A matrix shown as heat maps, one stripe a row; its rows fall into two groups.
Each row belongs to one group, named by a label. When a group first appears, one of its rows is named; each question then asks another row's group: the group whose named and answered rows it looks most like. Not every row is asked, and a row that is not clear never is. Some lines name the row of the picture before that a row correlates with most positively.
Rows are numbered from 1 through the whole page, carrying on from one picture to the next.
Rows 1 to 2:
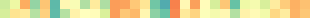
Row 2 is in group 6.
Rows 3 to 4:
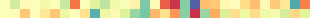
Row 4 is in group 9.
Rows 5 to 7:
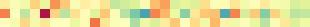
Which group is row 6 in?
9
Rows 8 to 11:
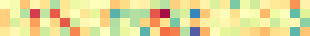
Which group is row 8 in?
6
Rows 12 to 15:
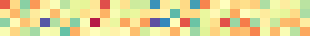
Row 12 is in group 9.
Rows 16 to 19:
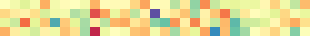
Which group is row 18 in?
6
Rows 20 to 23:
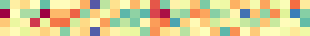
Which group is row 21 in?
9
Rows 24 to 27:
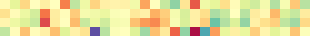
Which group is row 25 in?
9
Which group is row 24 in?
6
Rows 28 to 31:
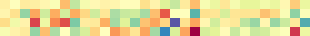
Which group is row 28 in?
6
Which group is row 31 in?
6
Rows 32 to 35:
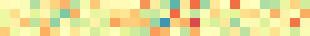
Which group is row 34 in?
6
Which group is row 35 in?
9
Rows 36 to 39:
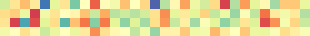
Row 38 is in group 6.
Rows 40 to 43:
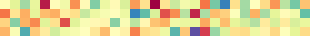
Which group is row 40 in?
9
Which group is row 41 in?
9
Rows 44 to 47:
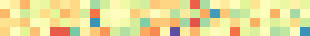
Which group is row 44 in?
9
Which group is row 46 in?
9
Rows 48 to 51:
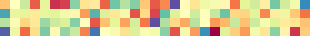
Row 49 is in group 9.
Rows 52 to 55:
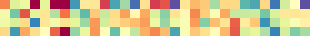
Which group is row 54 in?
6
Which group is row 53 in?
6
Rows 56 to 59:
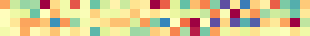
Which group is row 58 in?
6
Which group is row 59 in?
9
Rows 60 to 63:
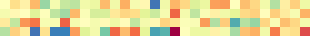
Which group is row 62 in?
6
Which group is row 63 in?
6
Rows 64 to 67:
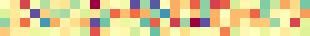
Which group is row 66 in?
9
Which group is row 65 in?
6
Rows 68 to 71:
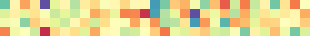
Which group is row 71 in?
9
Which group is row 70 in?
9
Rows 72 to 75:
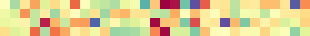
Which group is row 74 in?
9
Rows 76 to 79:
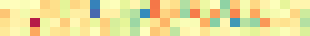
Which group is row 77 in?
9
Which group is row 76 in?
9
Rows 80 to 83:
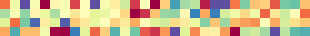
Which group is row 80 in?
9
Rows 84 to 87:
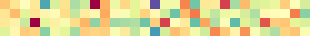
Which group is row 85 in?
6
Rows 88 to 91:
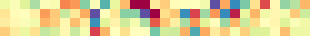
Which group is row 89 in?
9
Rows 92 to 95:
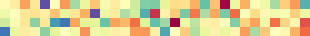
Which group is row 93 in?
9
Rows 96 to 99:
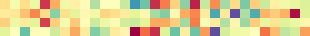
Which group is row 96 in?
9
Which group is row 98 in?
9
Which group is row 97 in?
6
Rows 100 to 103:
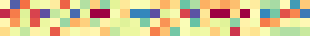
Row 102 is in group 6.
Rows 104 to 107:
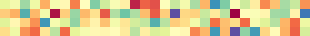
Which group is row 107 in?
6
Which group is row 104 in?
9
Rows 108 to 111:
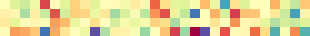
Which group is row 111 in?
9
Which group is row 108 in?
9
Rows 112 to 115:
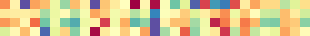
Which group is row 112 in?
9
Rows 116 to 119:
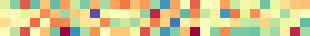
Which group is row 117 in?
9
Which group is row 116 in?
6
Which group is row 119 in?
6
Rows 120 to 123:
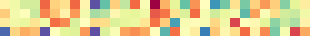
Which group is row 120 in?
9
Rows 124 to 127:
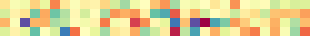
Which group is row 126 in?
9
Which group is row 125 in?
6
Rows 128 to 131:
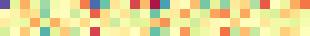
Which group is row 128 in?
9
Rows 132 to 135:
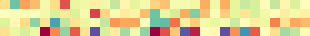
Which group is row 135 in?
9
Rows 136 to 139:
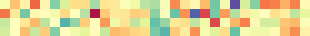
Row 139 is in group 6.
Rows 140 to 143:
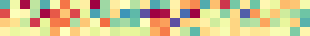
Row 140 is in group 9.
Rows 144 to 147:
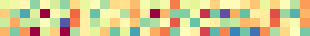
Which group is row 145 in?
9
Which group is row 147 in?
6
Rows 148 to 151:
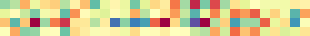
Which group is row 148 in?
9
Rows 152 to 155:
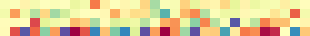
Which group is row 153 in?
6
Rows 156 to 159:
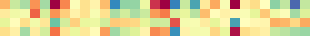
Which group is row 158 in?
6
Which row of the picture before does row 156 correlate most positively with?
155
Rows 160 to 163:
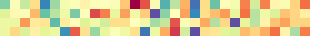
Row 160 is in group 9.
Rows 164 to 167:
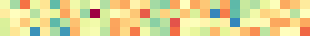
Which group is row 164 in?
6
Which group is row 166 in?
6
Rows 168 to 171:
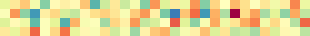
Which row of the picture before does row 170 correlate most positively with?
167
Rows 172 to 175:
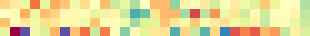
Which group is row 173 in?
9
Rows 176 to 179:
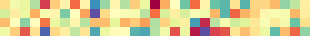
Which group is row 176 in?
9
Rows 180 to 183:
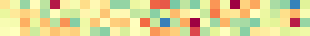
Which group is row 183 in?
9
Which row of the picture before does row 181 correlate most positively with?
179
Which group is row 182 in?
6
